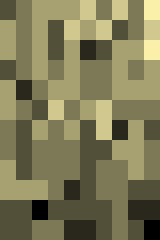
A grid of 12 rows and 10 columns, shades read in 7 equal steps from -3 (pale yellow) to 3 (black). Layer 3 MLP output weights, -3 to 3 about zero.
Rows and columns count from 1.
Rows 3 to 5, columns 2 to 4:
0 -1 1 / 0 -1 0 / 2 0 -1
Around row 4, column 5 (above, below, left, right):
-1 -1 0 0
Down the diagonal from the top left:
1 0 -1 0 -1 -1 -2 -1 -1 1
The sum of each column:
-2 6 -2 -1 -2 5 -2 -3 -1 -3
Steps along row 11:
same up down same same same down up same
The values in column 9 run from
-1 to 2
